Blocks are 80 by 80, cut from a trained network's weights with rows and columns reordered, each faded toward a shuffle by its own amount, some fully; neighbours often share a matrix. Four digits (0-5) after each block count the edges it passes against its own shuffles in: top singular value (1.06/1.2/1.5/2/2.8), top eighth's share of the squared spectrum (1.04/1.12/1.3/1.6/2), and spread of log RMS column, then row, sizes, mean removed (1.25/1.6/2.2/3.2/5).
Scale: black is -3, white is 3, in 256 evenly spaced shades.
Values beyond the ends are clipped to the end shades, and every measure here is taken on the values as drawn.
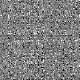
2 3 3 1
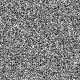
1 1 0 0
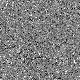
1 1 0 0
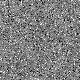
0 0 0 0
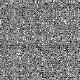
2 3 3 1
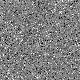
0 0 0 0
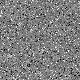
0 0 0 0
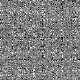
3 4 3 1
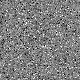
0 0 0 0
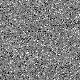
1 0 0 0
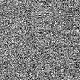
3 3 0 0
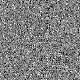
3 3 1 1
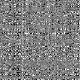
3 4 2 4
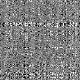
3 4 2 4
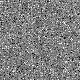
1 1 0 0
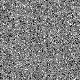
2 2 0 1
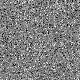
1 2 0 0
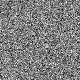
2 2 0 0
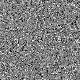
1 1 1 0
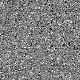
1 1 1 0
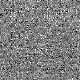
2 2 2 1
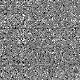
2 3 2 1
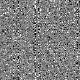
3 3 3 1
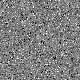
1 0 0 0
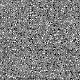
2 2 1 1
